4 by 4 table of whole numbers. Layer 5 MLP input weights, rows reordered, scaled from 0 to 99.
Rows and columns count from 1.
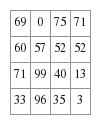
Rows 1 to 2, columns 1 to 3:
69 0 75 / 60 57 52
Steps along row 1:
down up down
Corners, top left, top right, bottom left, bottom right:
69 71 33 3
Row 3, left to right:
71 99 40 13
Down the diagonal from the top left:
69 57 40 3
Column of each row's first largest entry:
3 1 2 2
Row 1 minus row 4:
36 -96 40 68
